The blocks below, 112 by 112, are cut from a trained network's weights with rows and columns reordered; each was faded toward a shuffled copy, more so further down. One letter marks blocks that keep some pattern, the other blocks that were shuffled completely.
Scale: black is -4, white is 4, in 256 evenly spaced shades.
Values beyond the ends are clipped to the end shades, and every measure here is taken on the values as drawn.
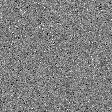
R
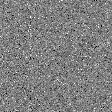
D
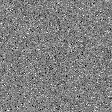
R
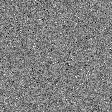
R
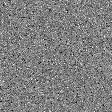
R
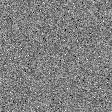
R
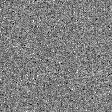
D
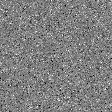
R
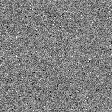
D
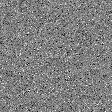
R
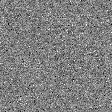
D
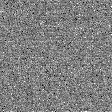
D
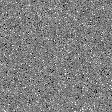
R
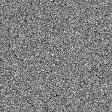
D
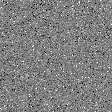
R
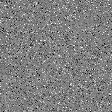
D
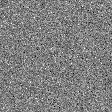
R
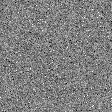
R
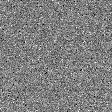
D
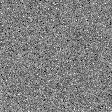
R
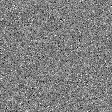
R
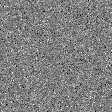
R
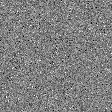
R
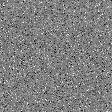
R
